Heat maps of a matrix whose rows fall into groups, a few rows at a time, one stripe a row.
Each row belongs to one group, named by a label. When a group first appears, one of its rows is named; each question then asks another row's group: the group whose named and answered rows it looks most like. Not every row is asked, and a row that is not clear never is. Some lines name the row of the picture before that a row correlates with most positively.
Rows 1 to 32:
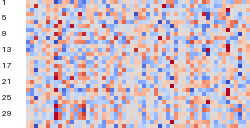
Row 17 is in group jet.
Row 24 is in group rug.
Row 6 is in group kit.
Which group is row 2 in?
kit
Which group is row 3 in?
rug
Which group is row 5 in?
rug
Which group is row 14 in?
rug
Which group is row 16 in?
jet
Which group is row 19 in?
jet
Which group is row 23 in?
rug
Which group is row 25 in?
kit
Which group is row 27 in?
jet
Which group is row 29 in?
jet
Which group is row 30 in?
jet
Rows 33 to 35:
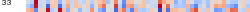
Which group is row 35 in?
kit
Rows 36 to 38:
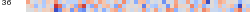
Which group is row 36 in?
rug
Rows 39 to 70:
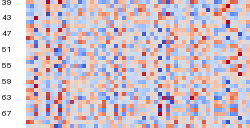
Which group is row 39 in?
kit
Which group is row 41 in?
rug
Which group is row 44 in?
rug
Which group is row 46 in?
kit
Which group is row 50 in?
kit
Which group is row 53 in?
kit
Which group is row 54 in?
rug
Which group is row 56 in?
kit
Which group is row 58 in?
kit
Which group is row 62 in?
kit
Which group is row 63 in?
kit
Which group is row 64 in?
jet
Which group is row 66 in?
kit
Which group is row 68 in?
jet
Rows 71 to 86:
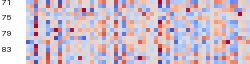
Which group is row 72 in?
kit
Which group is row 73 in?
jet
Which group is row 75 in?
kit
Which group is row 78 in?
jet
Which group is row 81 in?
rug
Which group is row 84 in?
kit
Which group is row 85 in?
rug
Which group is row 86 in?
kit
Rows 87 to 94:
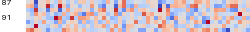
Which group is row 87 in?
kit
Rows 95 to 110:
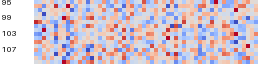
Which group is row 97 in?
rug
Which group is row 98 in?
kit
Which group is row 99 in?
jet
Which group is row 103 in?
rug
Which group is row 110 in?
jet
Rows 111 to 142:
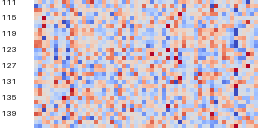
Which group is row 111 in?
jet
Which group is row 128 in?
rug
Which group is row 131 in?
kit
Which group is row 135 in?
jet
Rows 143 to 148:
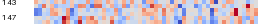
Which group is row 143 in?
rug
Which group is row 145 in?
rug
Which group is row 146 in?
rug
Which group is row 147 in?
jet
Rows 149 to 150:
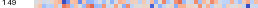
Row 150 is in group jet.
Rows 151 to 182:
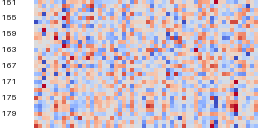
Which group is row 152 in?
jet
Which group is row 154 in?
kit
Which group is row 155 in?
jet
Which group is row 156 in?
rug
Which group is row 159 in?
kit
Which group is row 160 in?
kit
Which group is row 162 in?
jet
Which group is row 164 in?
jet
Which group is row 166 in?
kit
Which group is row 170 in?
kit
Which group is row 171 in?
rug
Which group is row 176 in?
rug
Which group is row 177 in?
rug
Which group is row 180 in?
jet
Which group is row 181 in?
rug
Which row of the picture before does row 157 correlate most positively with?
149
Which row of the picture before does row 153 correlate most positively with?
149
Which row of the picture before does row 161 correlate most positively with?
149
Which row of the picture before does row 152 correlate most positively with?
150
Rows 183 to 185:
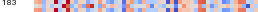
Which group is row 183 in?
kit
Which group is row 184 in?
jet
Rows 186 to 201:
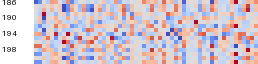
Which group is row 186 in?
rug
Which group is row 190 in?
kit
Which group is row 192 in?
rug
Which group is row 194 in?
kit
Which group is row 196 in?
jet
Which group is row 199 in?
rug
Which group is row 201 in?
rug
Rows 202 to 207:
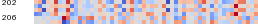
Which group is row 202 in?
kit
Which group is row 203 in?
rug
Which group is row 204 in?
kit
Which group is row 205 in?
rug
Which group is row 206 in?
jet
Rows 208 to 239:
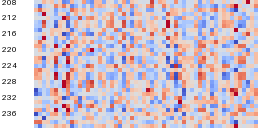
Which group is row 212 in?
jet
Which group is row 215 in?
rug
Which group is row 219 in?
kit
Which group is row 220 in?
jet
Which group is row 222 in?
kit
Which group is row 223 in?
kit
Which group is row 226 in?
kit
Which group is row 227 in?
kit
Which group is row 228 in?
jet
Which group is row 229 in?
jet
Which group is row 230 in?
rug
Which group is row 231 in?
rug
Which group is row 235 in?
kit
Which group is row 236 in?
rug
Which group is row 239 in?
rug
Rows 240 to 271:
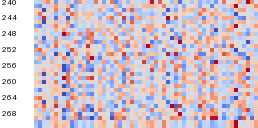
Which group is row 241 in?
rug
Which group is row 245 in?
kit
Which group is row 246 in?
rug
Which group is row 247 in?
rug
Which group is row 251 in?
rug
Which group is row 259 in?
jet
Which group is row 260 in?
kit
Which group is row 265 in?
kit
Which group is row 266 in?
kit
